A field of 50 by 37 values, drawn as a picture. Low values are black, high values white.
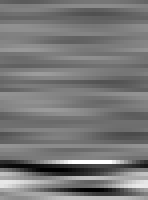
Histogram: heavy tails on both sides. Slope: none. Grain: streaks across. Seam: horizontal, 80% of the way down, the top part calmer.
